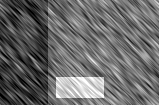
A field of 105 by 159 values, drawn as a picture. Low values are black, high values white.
Average level on the scale: 40%. Ninth with the highest average: bottom middle. Seam: vertical, 30% of the way across, the right part higher. Odd patch: higher, in the bottom middle.
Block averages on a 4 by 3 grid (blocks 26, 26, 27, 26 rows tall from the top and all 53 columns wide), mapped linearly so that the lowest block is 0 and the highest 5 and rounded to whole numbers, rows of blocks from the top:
022 / 022 / 032 / 052
